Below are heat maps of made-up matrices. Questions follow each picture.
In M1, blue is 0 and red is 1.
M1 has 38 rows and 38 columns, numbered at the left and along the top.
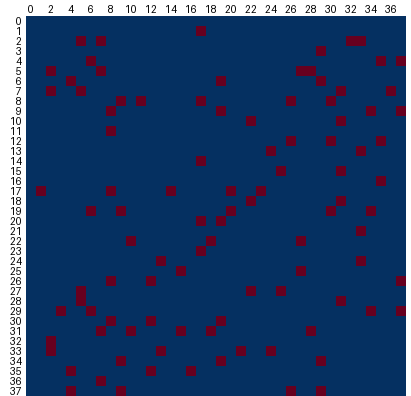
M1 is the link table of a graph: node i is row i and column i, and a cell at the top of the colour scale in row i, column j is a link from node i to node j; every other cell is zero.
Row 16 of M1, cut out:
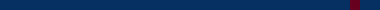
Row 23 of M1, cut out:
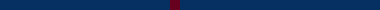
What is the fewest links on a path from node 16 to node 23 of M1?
6
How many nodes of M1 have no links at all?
1
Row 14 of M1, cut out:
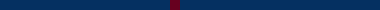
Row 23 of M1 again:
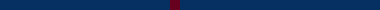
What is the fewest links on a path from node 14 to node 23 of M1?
2
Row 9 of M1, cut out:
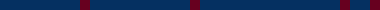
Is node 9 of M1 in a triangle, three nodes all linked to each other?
yes
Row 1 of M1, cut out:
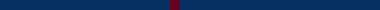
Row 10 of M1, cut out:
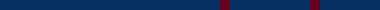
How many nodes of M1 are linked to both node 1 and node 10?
0
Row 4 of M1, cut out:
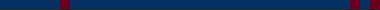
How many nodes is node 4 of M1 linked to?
3
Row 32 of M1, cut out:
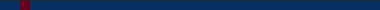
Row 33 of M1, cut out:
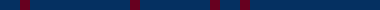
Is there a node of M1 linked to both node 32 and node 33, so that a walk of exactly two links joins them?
yes
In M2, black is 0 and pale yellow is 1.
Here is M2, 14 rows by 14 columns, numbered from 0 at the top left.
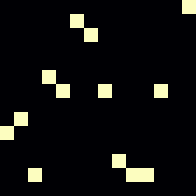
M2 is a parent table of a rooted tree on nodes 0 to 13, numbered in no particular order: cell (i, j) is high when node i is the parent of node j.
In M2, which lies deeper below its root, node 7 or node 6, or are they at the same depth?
node 7
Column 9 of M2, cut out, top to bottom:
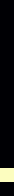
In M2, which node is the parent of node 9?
12
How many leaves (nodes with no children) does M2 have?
5
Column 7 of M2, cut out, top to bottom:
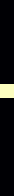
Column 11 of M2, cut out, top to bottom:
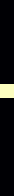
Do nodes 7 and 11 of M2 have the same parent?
yes
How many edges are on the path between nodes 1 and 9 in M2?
6
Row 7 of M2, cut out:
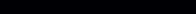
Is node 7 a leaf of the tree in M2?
yes
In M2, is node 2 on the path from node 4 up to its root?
yes
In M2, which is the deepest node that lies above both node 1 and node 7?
6
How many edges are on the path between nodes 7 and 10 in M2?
4
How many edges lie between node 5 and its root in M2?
6
